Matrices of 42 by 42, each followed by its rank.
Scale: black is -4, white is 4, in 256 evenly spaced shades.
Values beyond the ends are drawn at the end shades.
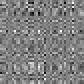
three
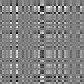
one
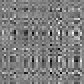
three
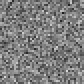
full rank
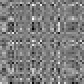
three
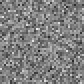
full rank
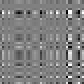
one
